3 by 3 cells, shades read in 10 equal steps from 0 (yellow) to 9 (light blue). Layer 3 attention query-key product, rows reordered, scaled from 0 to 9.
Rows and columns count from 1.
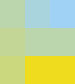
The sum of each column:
15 14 15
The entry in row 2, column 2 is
6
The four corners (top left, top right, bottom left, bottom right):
6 9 4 0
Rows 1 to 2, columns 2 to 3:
8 9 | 6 6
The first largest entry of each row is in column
3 2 1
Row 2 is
5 6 6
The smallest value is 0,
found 2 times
